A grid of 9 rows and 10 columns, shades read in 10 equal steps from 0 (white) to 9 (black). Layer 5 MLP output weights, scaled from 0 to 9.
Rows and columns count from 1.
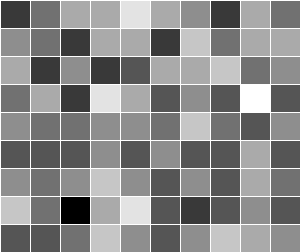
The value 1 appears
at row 1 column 5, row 4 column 4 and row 8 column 5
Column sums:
41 47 50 29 32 46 36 45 30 43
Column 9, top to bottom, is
3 3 5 0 6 3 3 4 3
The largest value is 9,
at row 8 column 3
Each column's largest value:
7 7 9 7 6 7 7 7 6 6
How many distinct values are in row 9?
5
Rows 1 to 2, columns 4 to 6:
3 1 3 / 3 3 7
